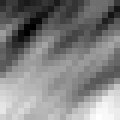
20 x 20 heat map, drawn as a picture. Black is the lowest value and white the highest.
Ninth with the lowest average: top left. Lone odd cells: none. Slope: up to the bottom. Grain: diagonal, up to the right.
